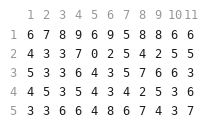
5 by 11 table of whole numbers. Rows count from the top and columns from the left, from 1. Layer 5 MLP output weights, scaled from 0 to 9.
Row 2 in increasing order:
0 2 2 3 3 4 4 5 5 5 7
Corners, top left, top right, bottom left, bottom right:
6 6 3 7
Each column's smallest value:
3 3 3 5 0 2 4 2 2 3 3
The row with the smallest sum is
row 2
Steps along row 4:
up down up down down up down up down up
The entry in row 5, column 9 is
4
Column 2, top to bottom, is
7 3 3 5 3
